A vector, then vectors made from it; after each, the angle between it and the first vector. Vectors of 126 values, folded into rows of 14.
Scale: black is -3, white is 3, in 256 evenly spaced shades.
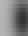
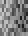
partly aligned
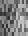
partly opposed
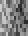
partly aligned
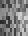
partly opposed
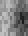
nearly parallel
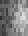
nearly opposite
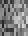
partly opposed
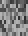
orthogonal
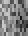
partly aligned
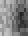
nearly parallel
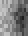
nearly parallel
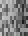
partly aligned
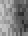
nearly parallel
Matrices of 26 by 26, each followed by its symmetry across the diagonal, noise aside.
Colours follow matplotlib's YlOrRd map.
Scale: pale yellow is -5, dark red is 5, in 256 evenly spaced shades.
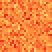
antisymmetric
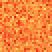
antisymmetric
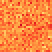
neither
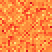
symmetric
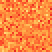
neither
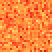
antisymmetric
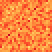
symmetric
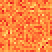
symmetric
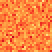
neither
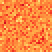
symmetric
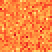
neither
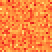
antisymmetric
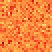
neither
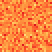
antisymmetric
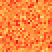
antisymmetric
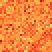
symmetric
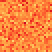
neither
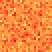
symmetric
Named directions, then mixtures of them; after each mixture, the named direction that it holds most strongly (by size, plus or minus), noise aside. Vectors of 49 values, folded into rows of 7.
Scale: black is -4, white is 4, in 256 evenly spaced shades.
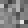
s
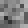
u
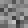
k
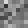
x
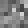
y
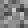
y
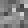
y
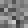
k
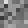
x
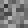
x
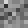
x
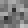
y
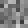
s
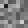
s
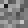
s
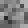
u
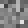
s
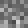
k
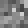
y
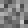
s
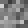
s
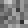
s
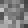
u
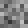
u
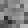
u
